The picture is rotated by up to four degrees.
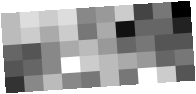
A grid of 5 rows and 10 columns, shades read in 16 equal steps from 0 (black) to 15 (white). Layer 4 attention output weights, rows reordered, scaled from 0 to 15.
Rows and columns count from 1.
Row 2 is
11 12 10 12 7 10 1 6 6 2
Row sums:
89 77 72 89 87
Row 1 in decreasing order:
13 13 12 12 11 9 8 7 4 0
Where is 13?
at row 1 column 2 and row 1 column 4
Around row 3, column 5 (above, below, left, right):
7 12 10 9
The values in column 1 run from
3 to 11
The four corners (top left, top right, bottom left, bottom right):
11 0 3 5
